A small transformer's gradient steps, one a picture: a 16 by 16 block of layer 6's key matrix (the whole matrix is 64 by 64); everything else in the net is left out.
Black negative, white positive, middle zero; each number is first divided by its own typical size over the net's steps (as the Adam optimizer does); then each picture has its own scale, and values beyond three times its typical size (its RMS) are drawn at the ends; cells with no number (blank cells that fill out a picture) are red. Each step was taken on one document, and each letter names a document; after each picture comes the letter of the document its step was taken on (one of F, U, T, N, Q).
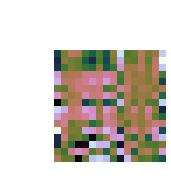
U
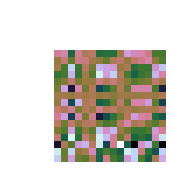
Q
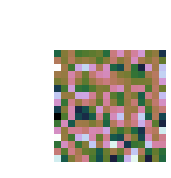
Q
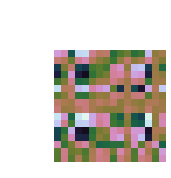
Q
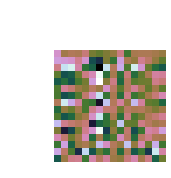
U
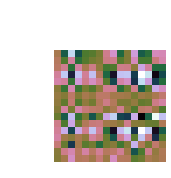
Q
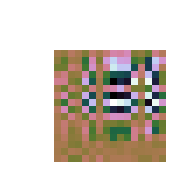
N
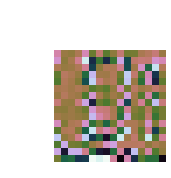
U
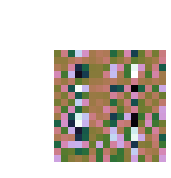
Q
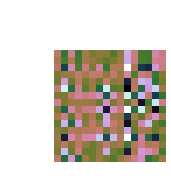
N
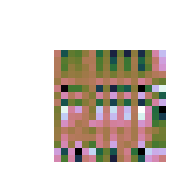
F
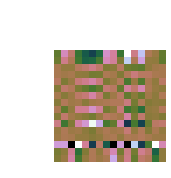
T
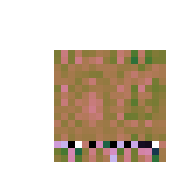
T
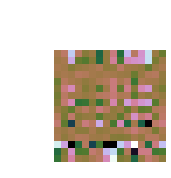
T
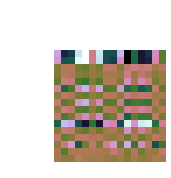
T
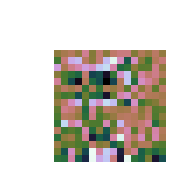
U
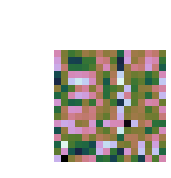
U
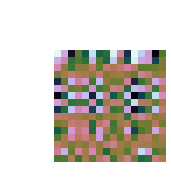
N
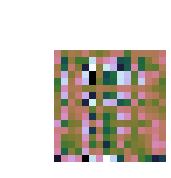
U
